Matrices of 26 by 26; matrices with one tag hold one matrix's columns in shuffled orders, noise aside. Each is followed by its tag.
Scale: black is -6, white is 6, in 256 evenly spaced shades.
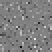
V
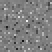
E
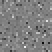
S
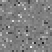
S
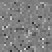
V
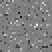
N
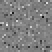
N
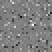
N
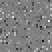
E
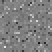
S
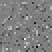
V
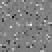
N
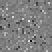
E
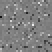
N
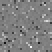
S
